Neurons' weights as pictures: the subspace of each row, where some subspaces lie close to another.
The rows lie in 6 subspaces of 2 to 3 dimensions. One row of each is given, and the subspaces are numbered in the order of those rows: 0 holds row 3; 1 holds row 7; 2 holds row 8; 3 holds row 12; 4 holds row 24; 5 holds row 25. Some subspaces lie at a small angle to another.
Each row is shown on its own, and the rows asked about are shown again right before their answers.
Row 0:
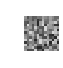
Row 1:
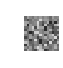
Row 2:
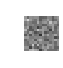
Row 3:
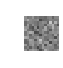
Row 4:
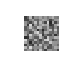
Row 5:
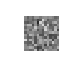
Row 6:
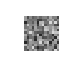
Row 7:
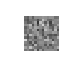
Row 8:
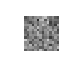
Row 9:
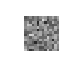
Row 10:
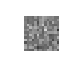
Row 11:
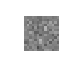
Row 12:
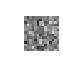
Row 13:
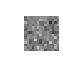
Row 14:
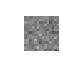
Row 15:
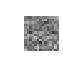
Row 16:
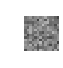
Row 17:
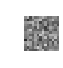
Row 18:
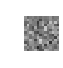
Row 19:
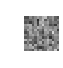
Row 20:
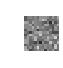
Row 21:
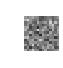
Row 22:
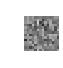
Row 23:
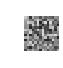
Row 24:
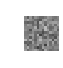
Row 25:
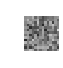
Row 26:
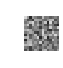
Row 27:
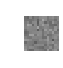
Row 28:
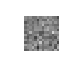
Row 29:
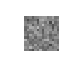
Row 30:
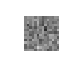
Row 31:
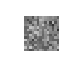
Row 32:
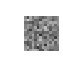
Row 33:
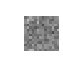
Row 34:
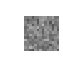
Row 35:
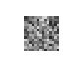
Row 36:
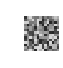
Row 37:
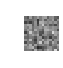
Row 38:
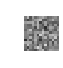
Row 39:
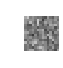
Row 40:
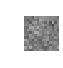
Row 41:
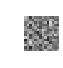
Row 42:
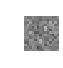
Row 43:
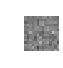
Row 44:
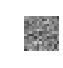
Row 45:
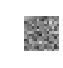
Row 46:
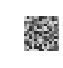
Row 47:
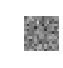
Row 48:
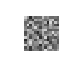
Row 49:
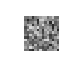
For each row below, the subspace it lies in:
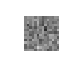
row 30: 5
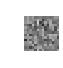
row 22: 1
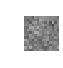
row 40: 5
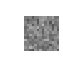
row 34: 0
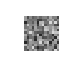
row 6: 3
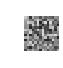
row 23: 4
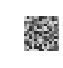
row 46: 4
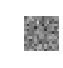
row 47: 1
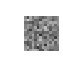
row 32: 4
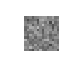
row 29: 0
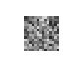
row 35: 2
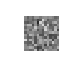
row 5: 1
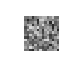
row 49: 0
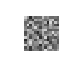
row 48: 1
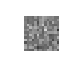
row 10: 5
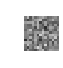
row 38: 4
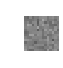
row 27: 3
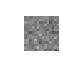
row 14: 2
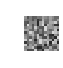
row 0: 0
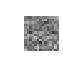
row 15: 2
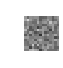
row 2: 4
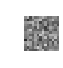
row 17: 4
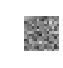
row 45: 2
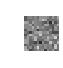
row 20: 3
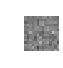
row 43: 3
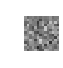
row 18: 0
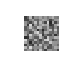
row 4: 1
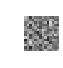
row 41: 1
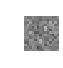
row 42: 5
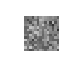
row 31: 5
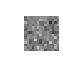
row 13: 3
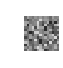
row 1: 0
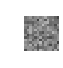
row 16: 2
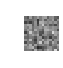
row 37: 2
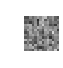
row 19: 2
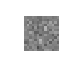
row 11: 5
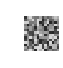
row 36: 1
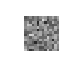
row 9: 3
